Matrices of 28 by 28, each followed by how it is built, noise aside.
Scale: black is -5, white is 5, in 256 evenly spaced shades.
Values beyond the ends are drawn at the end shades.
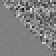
upper triangular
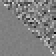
upper triangular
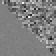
upper triangular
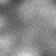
smooth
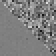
upper triangular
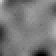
smooth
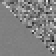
upper triangular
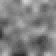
smooth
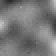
smooth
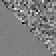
upper triangular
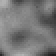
smooth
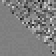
upper triangular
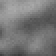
smooth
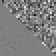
upper triangular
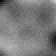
smooth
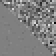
upper triangular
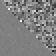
upper triangular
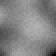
smooth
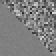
upper triangular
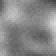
smooth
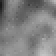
smooth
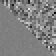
upper triangular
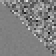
upper triangular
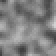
smooth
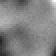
smooth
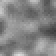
smooth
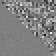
upper triangular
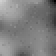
smooth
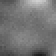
smooth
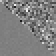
upper triangular
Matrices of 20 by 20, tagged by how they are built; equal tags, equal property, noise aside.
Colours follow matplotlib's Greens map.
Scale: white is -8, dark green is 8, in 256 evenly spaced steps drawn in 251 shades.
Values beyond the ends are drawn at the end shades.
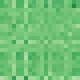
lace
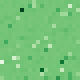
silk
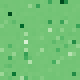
silk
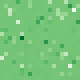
silk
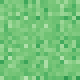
lace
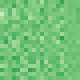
lace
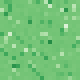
silk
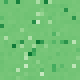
silk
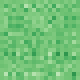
lace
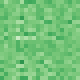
lace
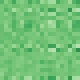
lace
